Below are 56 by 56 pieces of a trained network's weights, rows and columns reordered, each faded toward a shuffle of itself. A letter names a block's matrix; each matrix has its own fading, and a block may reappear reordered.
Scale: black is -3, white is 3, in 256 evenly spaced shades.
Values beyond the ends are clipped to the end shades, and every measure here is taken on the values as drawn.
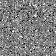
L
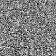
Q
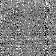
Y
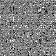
Y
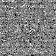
Y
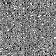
L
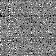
Y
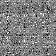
Y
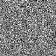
Q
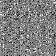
L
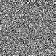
Q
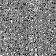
L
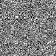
Q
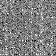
L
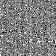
L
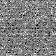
Y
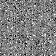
L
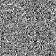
Q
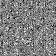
L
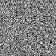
Q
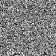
Q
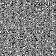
L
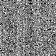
L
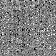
L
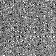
L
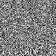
Q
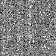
L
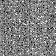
L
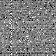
Y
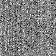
L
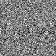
Q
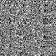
Q
